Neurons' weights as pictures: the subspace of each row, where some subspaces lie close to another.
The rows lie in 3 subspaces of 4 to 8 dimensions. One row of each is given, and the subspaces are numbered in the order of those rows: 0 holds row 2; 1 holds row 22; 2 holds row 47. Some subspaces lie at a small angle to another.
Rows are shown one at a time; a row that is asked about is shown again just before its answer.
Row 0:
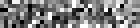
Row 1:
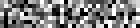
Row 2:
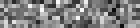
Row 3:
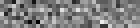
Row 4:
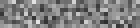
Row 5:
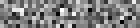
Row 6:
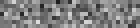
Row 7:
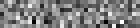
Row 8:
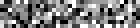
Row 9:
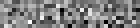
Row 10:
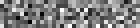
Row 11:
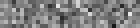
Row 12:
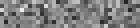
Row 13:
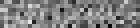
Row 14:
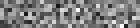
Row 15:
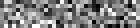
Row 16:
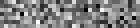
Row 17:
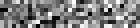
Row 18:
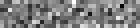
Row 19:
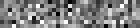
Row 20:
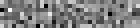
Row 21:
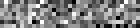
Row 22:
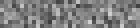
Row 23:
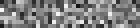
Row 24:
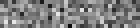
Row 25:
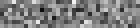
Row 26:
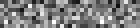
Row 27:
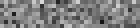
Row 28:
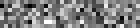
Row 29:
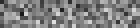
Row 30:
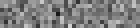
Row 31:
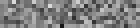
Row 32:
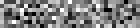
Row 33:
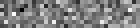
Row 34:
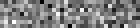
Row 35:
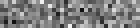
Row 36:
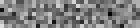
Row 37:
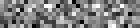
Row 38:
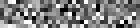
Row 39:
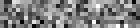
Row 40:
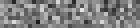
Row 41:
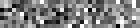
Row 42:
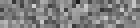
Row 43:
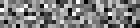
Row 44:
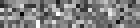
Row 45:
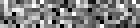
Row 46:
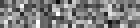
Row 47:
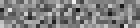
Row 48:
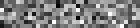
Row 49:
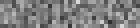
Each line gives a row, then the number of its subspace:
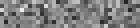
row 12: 0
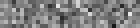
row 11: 1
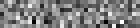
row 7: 1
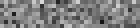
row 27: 0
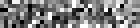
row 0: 1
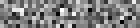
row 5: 0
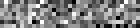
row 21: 0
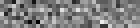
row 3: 0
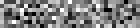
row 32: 0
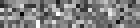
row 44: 1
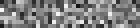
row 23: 2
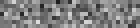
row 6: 0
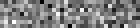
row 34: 2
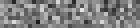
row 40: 1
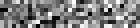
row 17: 1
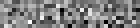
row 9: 0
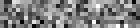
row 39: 1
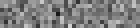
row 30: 1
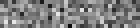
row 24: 2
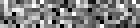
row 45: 0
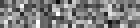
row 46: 1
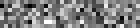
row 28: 1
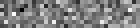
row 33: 0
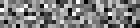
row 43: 0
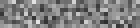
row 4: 1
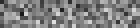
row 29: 0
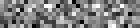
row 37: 1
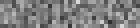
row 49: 1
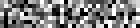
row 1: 0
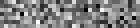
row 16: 1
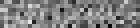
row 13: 0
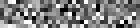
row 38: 0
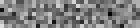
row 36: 2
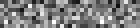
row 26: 0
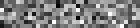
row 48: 2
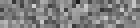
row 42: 1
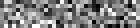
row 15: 1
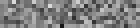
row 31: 1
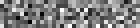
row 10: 0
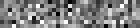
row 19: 0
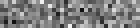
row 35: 2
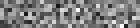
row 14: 2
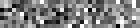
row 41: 1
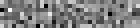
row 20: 0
